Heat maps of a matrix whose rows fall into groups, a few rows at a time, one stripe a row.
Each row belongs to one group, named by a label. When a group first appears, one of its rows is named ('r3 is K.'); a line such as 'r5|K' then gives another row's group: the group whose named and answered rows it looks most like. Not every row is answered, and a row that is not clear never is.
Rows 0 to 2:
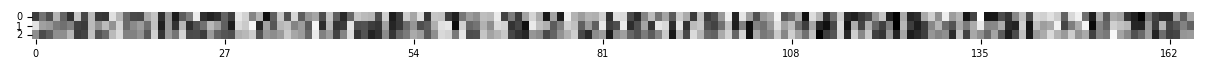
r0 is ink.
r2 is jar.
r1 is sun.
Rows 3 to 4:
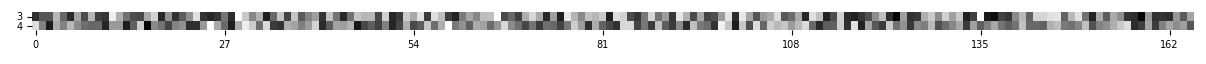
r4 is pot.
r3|ink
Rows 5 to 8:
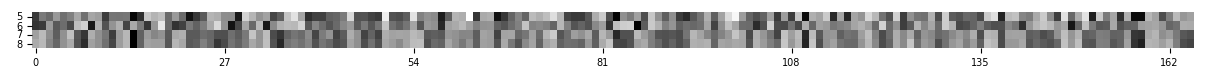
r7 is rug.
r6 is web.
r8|rug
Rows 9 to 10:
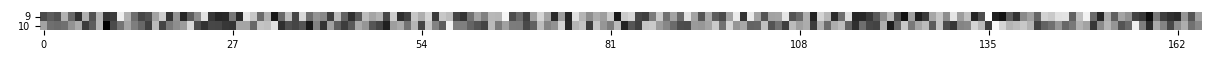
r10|rug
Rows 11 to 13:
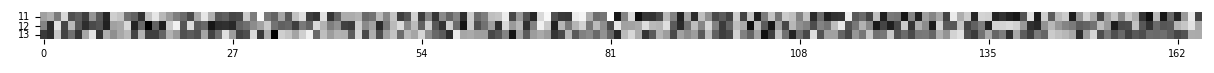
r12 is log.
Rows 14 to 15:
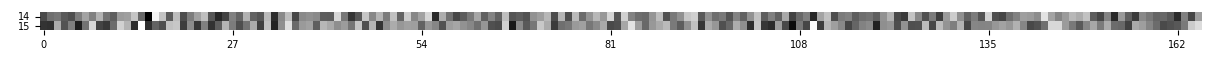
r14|ink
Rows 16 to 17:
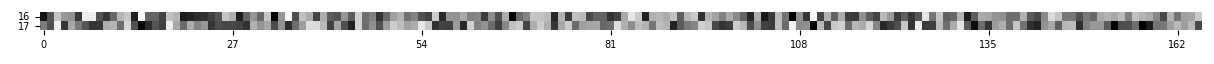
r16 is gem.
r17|log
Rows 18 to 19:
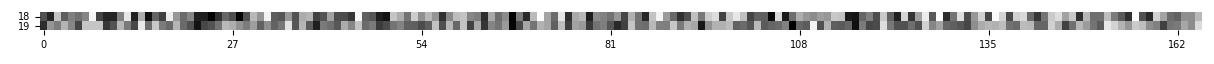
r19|gem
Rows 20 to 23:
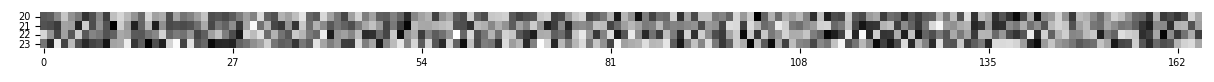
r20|jar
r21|ink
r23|log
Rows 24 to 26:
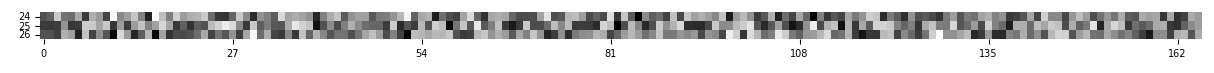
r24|jar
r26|ink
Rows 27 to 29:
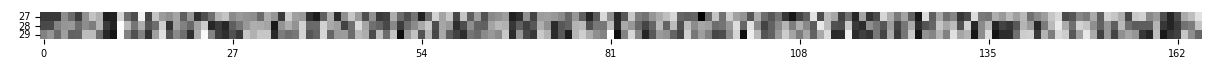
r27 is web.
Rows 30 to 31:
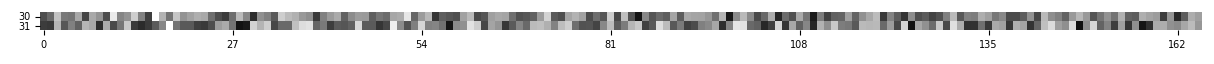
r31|web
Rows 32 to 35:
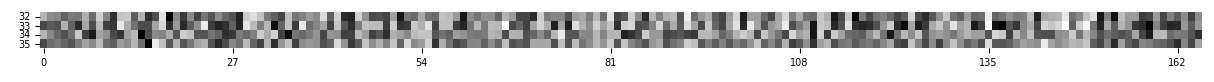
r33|ink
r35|ink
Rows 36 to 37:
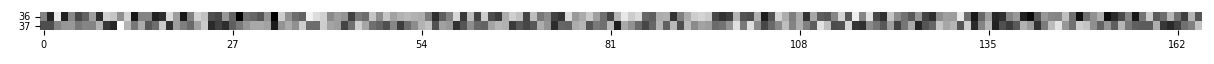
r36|log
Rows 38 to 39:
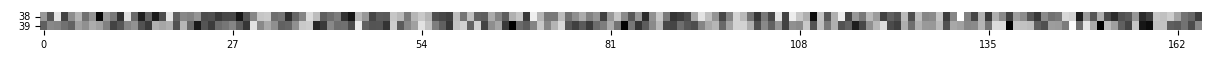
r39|rug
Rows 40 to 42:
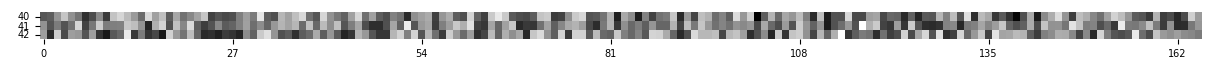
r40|jar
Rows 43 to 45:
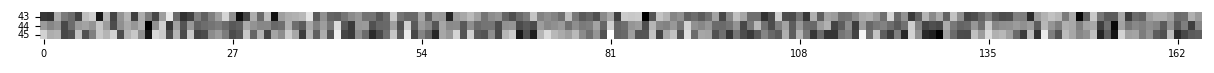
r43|web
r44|sun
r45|sun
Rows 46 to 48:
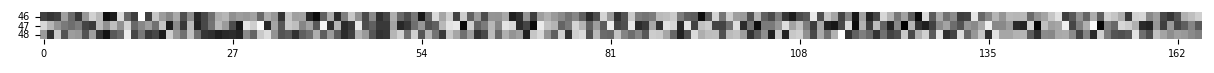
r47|sun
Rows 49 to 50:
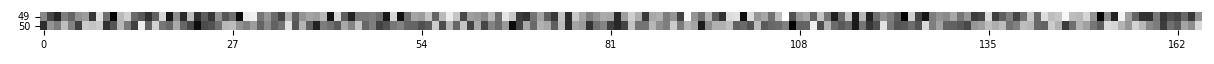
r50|gem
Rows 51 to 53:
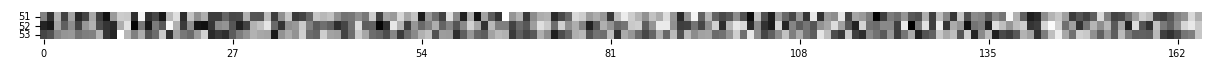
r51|log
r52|web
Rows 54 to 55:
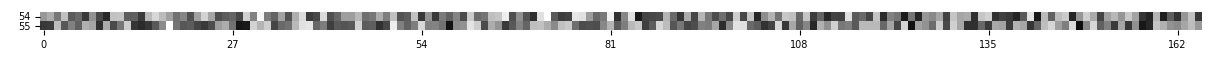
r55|web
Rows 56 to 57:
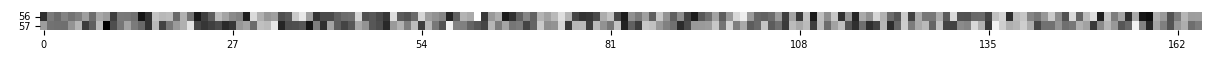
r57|rug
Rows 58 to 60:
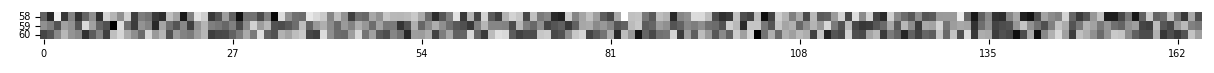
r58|log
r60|jar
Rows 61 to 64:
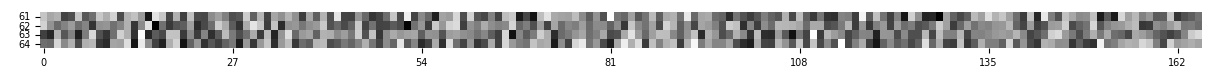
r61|sun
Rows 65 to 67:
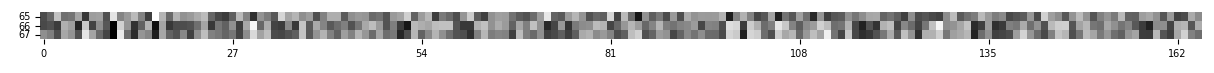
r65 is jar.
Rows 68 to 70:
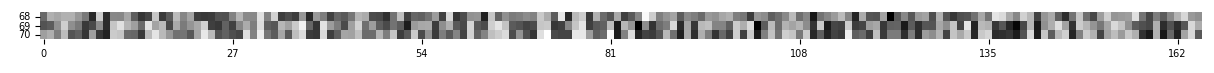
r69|jar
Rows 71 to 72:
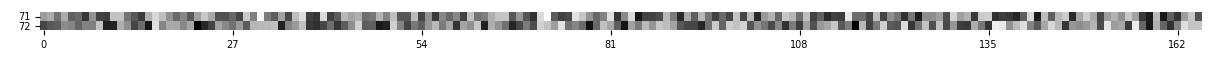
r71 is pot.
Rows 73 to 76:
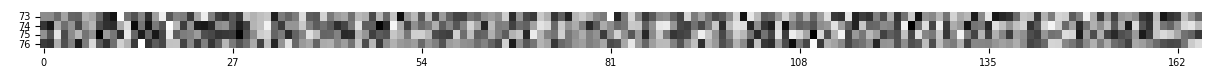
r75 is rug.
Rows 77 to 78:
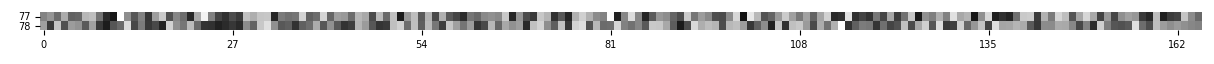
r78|rug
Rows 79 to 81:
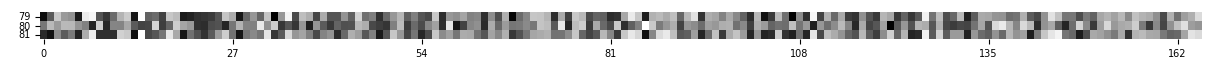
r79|gem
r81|web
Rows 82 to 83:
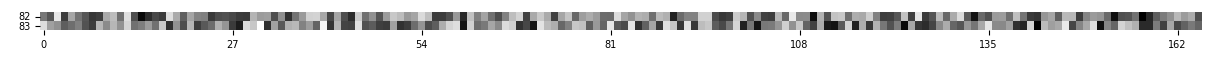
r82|log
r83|sun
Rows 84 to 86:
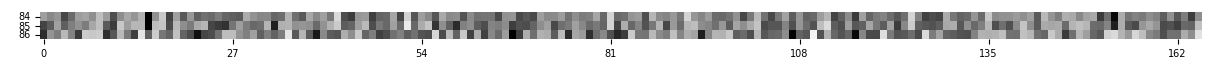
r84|sun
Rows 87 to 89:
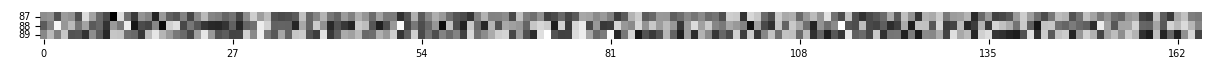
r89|pot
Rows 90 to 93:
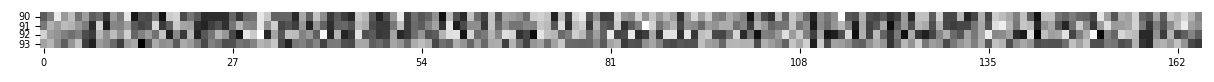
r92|sun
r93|rug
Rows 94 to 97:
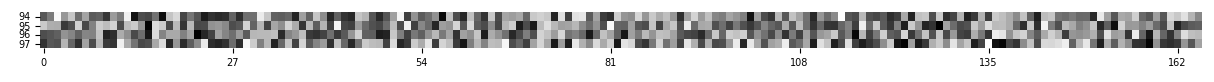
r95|sun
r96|web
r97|ink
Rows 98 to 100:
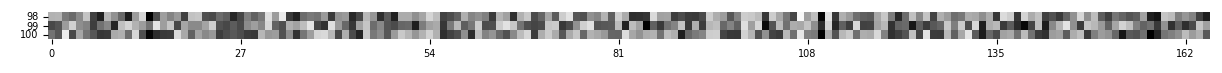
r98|rug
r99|jar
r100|log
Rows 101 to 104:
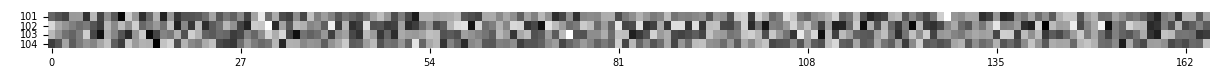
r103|rug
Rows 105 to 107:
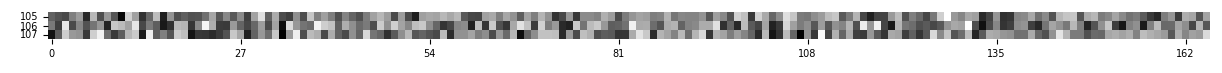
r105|ink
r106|log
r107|gem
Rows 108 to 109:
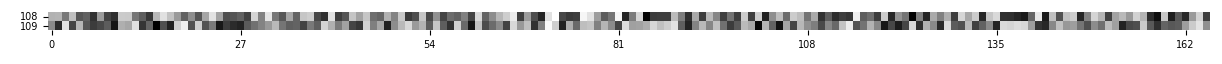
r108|pot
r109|log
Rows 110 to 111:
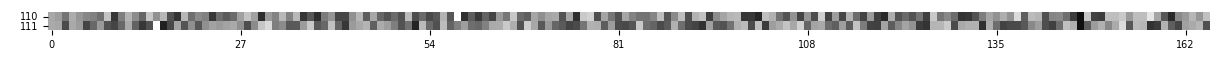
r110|gem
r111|pot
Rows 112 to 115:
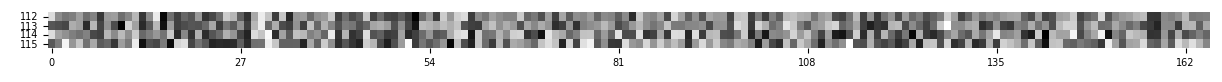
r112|sun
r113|ink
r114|sun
